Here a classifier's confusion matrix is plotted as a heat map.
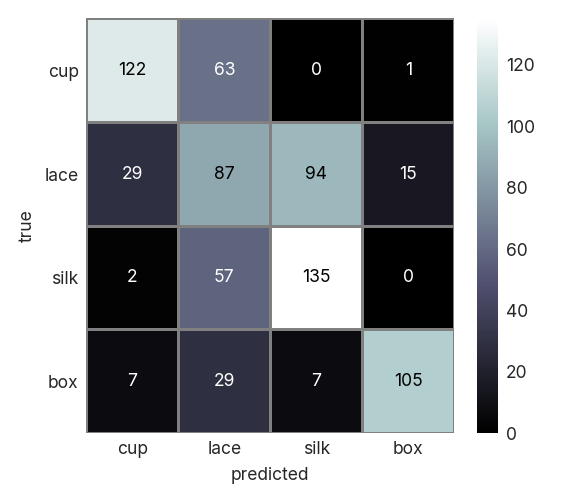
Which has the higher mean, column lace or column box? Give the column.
lace
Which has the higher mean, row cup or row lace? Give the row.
lace
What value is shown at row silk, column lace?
57
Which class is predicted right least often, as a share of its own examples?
lace
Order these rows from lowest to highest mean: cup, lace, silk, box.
box, cup, silk, lace
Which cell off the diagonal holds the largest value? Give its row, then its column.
lace, silk
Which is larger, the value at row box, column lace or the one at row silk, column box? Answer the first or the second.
the first
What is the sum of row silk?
194
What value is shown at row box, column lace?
29
